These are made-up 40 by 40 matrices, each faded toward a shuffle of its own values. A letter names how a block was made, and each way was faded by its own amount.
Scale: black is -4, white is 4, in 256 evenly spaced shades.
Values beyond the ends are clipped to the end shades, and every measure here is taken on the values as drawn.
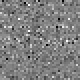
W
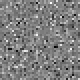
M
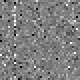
M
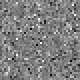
M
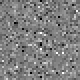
M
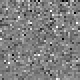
W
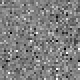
M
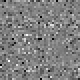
W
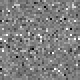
W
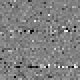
W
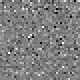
W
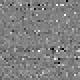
W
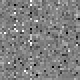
M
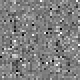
M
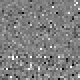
W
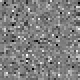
M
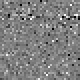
W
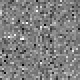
M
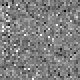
M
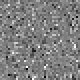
M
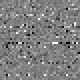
W
